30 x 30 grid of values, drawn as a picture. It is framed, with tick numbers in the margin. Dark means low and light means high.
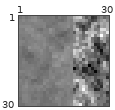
Mirror symmetry: none. Seam: vertical, 60% of the way across, the left part calmer. Ninth with the lowest average: middle right. Grain: blotchy. Slope: none. Histogram: heavy tails on both sides.
